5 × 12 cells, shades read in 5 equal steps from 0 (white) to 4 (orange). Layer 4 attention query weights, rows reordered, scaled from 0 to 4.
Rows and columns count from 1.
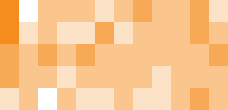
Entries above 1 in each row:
9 8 12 10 6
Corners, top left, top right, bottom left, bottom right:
4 1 1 2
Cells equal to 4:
2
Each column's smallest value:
1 0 0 1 1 1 1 1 1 2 2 1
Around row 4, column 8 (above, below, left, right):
2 1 2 1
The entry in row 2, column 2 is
1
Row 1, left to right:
4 0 2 2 2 1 2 3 2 2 3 1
